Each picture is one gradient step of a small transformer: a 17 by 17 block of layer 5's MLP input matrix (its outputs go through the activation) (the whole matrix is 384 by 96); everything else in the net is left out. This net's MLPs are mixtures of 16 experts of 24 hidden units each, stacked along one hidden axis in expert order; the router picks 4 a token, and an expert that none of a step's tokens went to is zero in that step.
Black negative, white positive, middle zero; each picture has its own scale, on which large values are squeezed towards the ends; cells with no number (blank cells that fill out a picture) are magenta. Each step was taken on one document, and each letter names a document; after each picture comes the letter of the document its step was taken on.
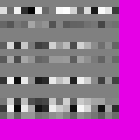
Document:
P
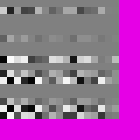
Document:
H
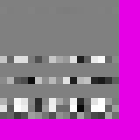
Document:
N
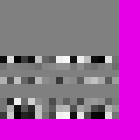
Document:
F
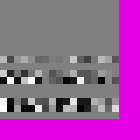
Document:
H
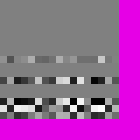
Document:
N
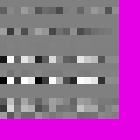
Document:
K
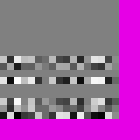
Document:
F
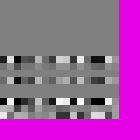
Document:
F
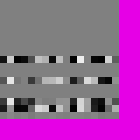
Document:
N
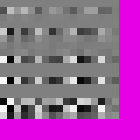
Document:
K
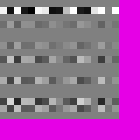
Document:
P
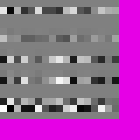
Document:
K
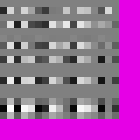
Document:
P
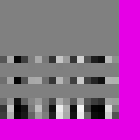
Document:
F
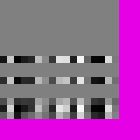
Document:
F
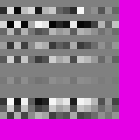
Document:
P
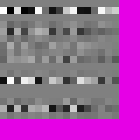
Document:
K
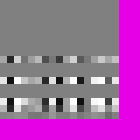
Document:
N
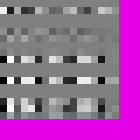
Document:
K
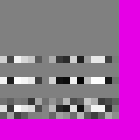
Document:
F
